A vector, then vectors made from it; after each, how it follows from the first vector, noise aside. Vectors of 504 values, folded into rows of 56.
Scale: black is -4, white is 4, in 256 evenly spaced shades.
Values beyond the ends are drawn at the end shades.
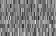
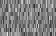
wrapped around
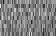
wrapped around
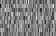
wrapped around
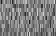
wrapped around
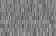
shrunk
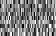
scaled up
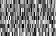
scaled up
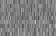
shrunk
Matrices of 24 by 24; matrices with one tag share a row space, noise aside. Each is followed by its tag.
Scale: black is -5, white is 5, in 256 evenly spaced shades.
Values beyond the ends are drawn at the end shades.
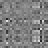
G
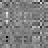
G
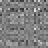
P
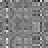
G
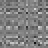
P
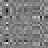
G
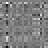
G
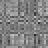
P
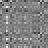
G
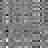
G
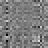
G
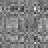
P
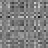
P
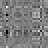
G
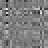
G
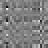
G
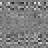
P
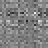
P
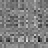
P
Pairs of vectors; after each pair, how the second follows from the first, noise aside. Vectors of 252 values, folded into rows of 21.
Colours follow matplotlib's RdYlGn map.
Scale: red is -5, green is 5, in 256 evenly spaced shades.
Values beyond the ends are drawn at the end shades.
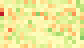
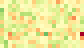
reversed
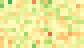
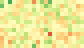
copied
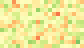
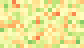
copied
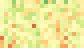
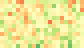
reversed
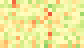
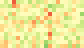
copied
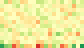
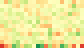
negated
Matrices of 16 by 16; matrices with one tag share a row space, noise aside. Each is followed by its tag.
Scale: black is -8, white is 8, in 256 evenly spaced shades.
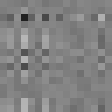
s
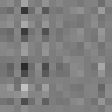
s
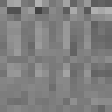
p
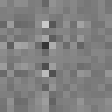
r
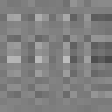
p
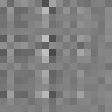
r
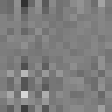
s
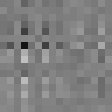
s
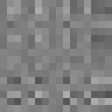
p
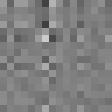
r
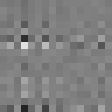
s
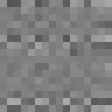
p
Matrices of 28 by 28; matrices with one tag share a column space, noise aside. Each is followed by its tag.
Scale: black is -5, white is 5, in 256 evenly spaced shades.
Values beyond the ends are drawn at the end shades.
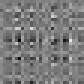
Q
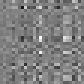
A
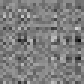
Q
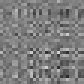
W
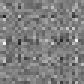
Q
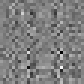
W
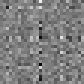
A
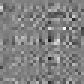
Q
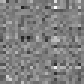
A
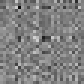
A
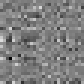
Q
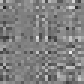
A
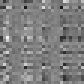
A
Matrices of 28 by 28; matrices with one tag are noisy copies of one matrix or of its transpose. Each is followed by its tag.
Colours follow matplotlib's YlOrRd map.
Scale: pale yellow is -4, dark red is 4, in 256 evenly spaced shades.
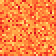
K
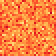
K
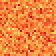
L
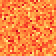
L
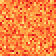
K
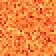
L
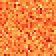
L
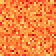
K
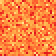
K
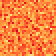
L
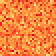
K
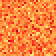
L
